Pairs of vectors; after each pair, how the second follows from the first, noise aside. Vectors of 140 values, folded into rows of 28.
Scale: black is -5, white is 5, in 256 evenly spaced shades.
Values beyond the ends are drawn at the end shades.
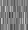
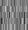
sign-scrambled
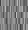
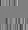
partly zeroed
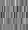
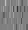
partly zeroed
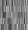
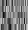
scaled up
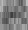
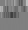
partly zeroed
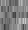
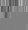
partly zeroed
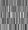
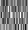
scaled up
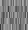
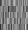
sign-scrambled
